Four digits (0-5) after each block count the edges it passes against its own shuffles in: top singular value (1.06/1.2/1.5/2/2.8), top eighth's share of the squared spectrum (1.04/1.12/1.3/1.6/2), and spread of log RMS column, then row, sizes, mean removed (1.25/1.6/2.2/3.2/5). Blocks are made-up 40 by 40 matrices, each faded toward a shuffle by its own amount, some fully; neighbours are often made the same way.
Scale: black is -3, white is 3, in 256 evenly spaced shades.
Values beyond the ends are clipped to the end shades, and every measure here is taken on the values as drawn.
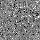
1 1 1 0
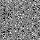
1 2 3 0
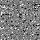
2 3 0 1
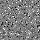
1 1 0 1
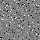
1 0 0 0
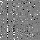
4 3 2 1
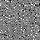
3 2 1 0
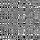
4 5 2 3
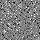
0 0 0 0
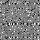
3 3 0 2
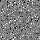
2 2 0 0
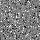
2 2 0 0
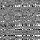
4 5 2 3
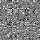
3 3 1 2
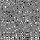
3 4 1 2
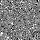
1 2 0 0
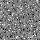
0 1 0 0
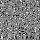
2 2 0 0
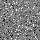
0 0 1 0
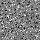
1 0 0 0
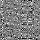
3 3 2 1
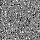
1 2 0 0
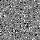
2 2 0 1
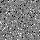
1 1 0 0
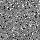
0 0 0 0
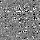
2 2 2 2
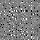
3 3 2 1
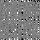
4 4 2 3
